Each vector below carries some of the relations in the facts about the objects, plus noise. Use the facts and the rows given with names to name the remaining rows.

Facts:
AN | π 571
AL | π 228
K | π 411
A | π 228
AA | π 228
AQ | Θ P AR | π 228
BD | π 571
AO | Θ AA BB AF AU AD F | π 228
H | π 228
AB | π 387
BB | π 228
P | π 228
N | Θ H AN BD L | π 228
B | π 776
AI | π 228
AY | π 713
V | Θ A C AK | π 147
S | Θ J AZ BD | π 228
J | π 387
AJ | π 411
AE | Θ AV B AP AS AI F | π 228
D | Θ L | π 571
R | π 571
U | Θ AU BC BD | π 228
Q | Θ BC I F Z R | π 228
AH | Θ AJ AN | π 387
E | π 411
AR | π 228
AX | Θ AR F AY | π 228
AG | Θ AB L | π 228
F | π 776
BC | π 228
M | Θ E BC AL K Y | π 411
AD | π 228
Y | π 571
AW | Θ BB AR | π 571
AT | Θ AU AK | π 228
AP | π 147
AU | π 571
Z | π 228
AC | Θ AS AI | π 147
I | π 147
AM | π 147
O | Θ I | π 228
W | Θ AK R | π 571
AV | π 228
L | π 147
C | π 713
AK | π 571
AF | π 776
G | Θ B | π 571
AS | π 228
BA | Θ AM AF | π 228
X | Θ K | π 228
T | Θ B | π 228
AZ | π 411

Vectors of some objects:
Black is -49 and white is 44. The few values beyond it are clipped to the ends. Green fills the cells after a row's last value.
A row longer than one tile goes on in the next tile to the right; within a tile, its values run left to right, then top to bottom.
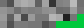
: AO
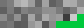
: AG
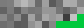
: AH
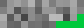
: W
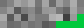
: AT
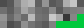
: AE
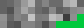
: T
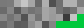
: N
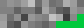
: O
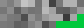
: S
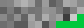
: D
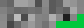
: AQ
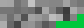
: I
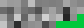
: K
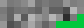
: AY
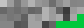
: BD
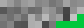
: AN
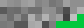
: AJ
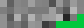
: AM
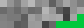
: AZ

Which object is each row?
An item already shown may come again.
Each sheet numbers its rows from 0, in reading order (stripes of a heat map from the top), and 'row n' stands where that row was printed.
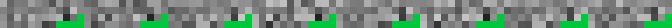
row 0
AF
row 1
AX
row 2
AB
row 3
M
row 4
AU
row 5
X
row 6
AN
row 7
R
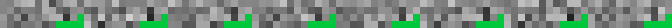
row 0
U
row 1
K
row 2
BD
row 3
O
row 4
AJ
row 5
BC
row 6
M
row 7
AK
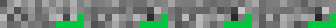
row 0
V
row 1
AY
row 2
AR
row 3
BB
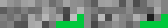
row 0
H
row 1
AW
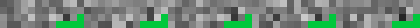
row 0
AC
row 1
L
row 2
F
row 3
Q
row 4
P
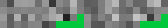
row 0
BA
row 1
AC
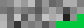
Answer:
X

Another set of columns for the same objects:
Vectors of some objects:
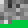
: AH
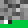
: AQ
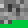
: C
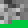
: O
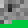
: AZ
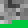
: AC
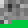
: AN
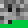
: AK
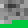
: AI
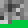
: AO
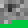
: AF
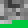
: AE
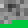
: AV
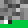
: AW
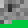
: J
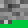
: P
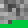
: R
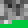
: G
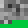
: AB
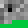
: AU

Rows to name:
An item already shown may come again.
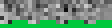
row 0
W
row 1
BA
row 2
AK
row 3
K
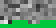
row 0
AX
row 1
AJ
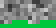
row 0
AJ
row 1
Q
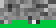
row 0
H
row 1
AR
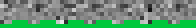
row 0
K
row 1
AF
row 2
AX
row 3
AY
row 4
F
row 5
AT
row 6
AJ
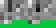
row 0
S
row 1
BD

